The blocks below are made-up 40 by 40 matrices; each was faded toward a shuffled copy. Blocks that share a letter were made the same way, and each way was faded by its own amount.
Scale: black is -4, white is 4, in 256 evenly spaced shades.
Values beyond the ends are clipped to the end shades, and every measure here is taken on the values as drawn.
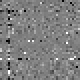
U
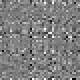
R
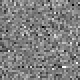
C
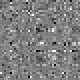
R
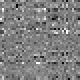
R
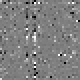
U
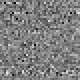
C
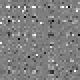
U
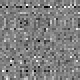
R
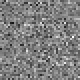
C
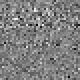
C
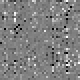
U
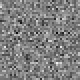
C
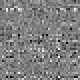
R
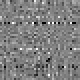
R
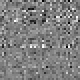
R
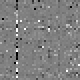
U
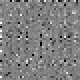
U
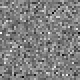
C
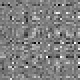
R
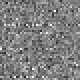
C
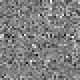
C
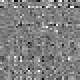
R
